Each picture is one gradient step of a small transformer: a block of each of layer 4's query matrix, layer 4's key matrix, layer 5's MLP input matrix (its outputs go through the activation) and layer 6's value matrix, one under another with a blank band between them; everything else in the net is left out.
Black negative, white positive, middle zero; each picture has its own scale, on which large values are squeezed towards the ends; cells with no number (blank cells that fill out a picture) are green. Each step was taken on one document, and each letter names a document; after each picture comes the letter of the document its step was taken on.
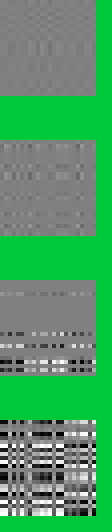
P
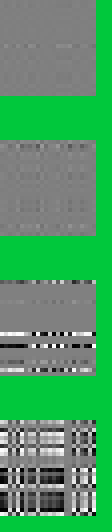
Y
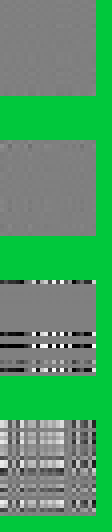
Y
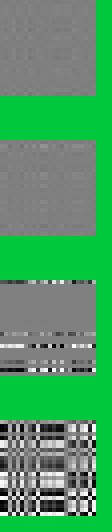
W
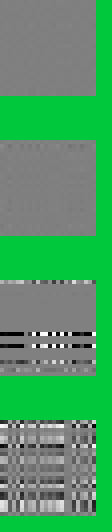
Y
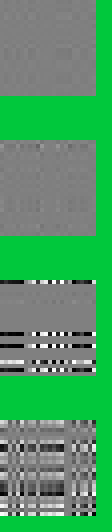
Y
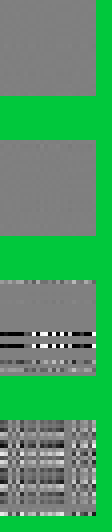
Y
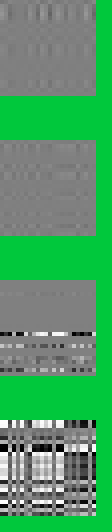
P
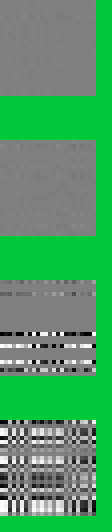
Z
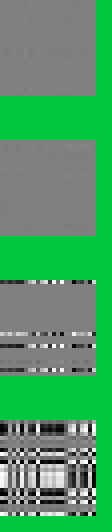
W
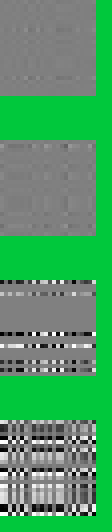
Z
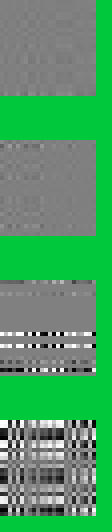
Z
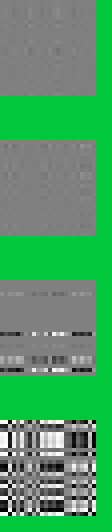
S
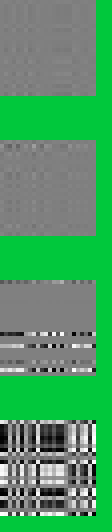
W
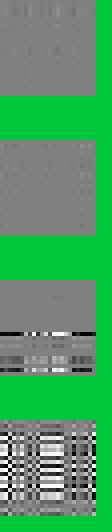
S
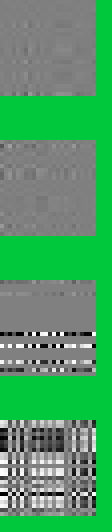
Z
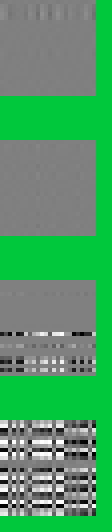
P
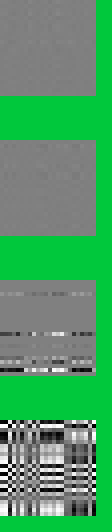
S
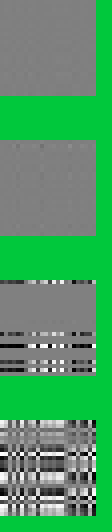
W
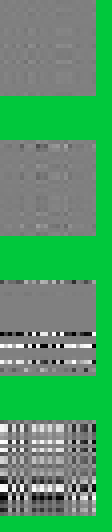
Z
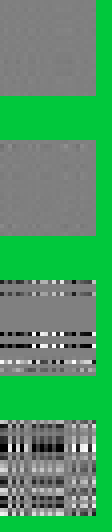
Z
